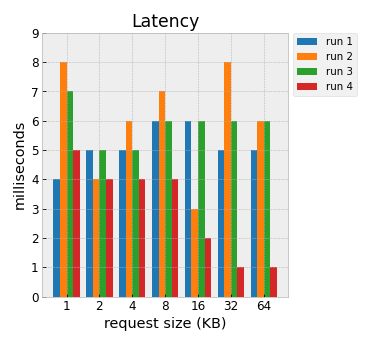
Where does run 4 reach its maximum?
1
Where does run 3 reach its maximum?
1
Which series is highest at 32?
run 2
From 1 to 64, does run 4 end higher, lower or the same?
lower
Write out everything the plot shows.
Title: Latency
x-axis: request size (KB), ticks 1 2 4 8 16 32 64
y-axis: milliseconds, ticks 0 1 2 3 4 5 6 7 8 9
Legend: run 1, run 2, run 3, run 4
Values:
run 1: 4 5 5 6 6 5 5
run 2: 8 4 6 7 3 8 6
run 3: 7 5 5 6 6 6 6
run 4: 5 4 4 4 2 1 1
